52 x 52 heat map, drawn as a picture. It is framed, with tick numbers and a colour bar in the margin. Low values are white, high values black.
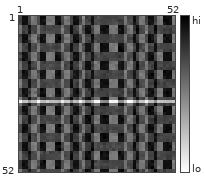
Stripes: upright, repeating 10 times. Average level on the scale: 70%. Odd lines: row 29.
